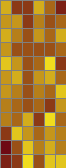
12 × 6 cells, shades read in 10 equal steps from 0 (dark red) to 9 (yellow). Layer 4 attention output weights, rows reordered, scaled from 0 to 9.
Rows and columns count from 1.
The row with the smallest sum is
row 4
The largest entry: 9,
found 3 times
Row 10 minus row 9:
-3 4 -1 2 -3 1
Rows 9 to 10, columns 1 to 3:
5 4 7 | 2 8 6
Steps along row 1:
down same up down down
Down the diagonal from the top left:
7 6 3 3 9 4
